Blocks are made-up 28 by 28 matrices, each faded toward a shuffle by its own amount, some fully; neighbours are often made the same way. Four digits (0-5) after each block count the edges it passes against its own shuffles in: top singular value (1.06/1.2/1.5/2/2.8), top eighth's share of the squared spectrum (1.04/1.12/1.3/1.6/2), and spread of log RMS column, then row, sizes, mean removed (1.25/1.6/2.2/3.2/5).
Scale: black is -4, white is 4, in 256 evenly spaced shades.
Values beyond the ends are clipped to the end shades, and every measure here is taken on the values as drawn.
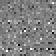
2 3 1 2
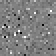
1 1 0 1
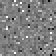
0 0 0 0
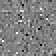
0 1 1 0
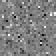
0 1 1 0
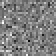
2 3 0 1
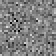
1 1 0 0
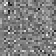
3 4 1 2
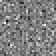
2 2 0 0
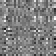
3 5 2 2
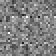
3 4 1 1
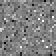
0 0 0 0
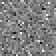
0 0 0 0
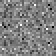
1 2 0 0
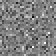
3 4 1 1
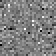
2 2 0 0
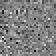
1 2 1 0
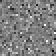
0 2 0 0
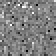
0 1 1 0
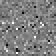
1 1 0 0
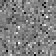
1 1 0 0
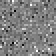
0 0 0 0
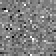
1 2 0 0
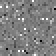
1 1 0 0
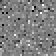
0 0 0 0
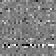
3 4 0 2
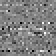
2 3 0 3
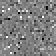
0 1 0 0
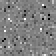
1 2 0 0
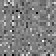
3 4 1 1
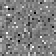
2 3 0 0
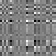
4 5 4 3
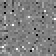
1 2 0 0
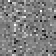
2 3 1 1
